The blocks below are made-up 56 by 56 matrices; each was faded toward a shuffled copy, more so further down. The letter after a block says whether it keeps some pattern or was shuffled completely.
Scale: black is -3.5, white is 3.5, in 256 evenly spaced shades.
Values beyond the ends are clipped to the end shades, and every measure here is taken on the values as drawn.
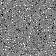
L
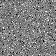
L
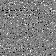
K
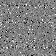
K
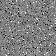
L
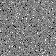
L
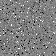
L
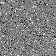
L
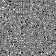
K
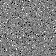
L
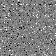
K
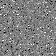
L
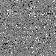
K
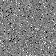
L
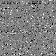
K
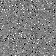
K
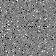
K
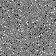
L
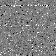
K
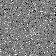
L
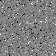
L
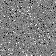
L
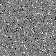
L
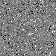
L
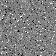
L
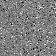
L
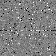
K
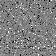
K
